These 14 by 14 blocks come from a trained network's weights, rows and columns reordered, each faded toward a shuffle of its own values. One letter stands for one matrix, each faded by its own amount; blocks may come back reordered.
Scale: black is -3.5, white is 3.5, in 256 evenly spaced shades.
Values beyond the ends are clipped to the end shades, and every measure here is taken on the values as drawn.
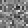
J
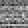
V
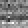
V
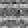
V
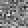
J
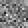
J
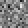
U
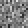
J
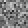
J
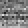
V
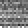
V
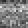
V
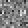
U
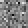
U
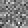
J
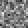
J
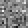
U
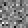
U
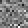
J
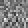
U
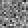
J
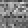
V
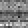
V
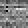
V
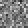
J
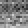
V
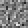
U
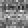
V
